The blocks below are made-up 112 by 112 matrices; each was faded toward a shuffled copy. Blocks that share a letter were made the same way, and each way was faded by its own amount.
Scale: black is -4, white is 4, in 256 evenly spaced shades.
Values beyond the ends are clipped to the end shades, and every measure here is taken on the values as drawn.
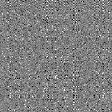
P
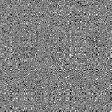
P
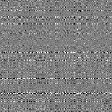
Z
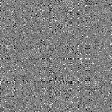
P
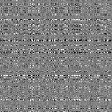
Z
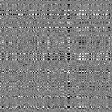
Z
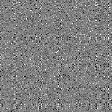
P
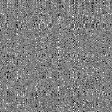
P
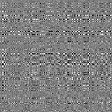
Z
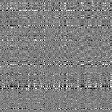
Z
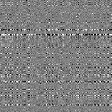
Z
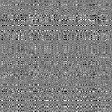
Z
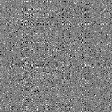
P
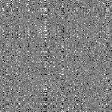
P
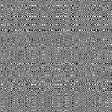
Z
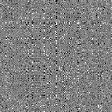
P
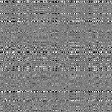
Z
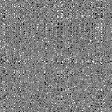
P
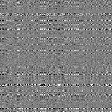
Z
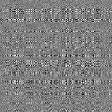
Z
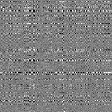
Z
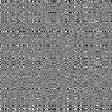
Z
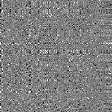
P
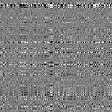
Z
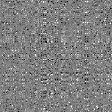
P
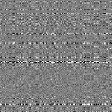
Z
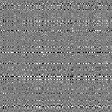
Z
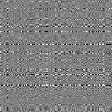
Z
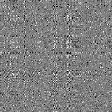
P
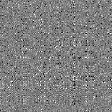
P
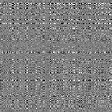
Z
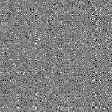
P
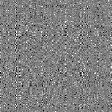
P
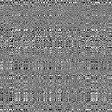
Z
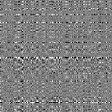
Z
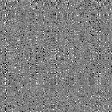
P
